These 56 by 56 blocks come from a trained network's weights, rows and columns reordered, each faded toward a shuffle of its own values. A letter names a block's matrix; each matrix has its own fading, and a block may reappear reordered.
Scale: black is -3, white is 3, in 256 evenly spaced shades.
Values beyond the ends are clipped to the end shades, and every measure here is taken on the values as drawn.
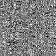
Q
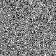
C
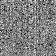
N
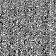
N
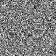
C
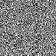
C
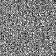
Q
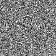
C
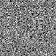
C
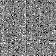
N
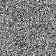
C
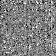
N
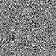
Q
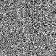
C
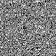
C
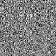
Q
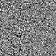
C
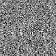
C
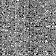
N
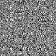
Q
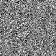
C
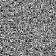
C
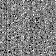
N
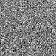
C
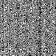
N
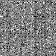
N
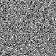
C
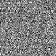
C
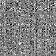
N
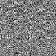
Q
